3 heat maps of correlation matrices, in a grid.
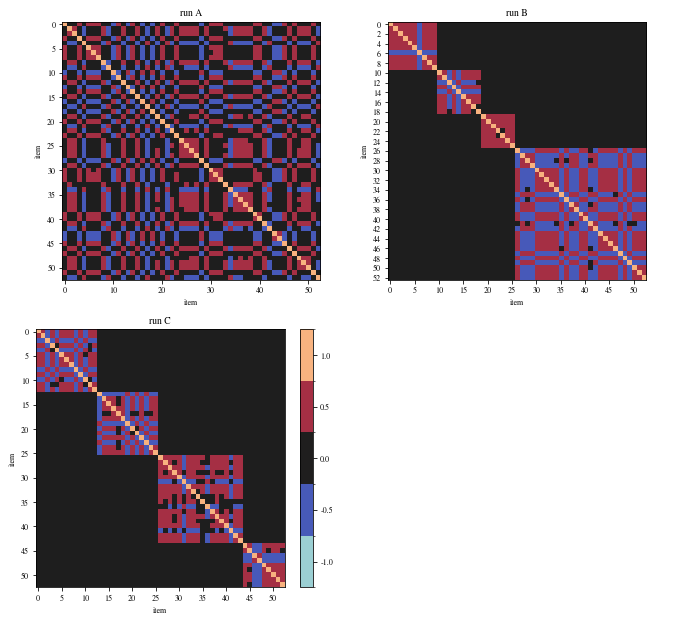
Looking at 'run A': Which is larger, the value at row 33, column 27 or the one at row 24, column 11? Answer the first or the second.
the first
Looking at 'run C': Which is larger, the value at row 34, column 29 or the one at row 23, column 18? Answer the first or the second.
the first
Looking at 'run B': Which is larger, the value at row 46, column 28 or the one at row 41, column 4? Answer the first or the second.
the second
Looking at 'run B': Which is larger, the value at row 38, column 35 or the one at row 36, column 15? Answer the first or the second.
the first
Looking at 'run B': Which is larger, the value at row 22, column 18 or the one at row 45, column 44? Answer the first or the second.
the second
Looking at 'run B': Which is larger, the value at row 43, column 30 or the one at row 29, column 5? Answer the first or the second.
the first
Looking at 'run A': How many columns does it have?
53
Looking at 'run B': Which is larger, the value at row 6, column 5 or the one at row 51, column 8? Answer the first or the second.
the second
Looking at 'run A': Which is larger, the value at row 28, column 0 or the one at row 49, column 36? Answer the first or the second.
the second
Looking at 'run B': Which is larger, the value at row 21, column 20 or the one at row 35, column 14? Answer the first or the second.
the first
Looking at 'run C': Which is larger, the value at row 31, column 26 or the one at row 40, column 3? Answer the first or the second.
the second
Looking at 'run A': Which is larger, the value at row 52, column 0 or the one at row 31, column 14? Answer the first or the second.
the second
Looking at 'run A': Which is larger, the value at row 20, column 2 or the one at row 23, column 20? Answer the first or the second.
the second
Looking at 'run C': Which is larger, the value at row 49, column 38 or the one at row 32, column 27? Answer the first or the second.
the second
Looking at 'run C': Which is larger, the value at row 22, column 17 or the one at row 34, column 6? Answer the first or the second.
the first
